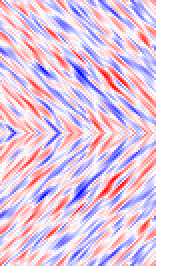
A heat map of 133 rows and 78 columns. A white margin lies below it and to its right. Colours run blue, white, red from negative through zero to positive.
Mirror symmetry: top to bottom. Histogram: bell-shaped. Average level on the scale: 50%. Slope: none. Odd rows or columns: none.
